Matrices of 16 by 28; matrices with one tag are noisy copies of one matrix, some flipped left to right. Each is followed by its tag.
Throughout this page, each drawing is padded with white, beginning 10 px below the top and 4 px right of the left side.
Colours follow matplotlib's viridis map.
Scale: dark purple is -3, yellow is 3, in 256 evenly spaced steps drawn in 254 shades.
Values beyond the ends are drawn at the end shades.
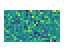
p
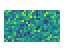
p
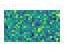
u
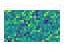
p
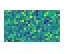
p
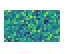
p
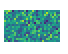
p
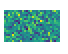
p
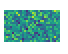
p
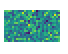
p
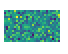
u
